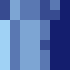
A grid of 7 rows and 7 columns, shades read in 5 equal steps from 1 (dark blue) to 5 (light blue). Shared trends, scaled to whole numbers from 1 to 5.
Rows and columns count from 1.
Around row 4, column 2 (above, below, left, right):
3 3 5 4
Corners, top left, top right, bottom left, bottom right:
2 1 5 1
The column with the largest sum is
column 1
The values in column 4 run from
3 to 4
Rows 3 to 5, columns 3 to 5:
4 4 3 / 4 4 3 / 4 4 2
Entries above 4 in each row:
0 0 1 1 1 1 1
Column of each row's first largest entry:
2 2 1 1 1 1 1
